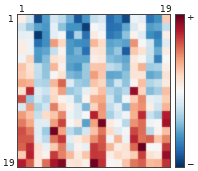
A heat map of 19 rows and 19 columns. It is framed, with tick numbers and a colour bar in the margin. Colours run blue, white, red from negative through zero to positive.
Slope: up to the bottom. Average level on the scale: 50%. Stripes: upright, repeating 4 times. Ninth with the lowest average: top middle.
